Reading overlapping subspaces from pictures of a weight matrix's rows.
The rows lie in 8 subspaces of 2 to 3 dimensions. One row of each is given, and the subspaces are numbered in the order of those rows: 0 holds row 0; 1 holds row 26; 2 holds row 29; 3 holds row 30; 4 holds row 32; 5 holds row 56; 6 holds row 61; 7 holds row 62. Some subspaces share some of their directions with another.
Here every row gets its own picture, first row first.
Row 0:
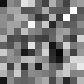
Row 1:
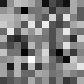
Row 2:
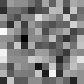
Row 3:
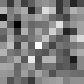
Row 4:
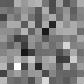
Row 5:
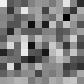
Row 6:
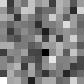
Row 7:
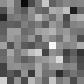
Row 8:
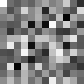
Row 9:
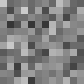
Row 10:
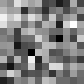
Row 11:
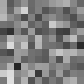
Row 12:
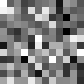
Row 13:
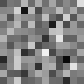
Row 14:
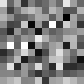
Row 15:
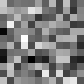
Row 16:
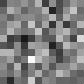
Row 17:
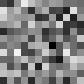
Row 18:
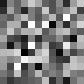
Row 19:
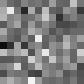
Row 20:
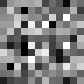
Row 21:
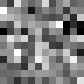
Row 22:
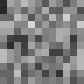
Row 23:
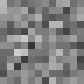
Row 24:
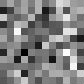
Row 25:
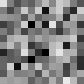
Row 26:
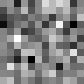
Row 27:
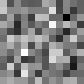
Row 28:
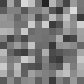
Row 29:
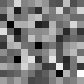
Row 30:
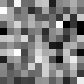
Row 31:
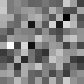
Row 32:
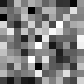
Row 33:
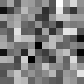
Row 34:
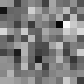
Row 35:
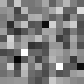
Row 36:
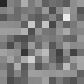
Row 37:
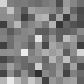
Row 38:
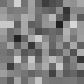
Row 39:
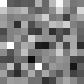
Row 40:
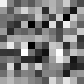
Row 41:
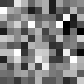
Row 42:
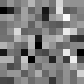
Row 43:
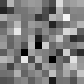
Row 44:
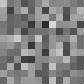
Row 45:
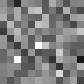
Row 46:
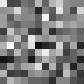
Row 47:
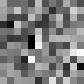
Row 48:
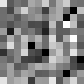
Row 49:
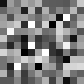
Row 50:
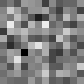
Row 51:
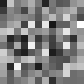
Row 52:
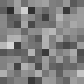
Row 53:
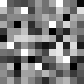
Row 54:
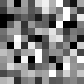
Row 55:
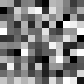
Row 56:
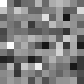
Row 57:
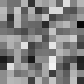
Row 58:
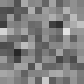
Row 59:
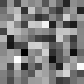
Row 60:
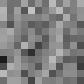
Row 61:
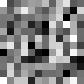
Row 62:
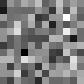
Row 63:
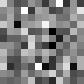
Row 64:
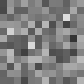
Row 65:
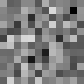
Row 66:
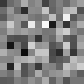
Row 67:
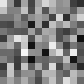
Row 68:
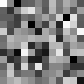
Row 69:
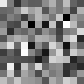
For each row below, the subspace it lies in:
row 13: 5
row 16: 7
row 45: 2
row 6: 6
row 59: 2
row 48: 6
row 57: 5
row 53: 5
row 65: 7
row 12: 4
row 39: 5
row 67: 1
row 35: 2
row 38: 1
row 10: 1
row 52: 4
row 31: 1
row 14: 1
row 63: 5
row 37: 4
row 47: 7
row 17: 0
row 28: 0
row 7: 0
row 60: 5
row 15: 2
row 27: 7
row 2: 2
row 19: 4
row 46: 5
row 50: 2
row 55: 3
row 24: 7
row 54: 1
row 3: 4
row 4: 6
